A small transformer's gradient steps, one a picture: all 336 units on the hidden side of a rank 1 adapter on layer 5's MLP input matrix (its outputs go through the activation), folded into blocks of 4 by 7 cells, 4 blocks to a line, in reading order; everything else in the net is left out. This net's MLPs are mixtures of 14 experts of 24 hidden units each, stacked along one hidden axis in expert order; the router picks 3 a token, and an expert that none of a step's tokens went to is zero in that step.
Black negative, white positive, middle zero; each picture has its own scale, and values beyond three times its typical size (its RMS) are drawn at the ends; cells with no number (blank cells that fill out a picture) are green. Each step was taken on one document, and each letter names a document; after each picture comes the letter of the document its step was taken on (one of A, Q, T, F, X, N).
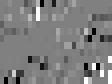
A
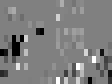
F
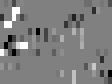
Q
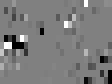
F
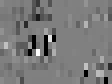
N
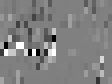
N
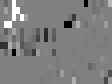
Q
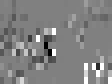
N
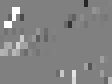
Q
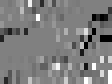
A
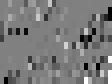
A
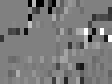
A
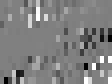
A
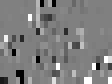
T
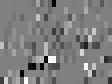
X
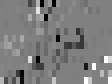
T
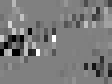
N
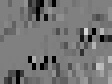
A
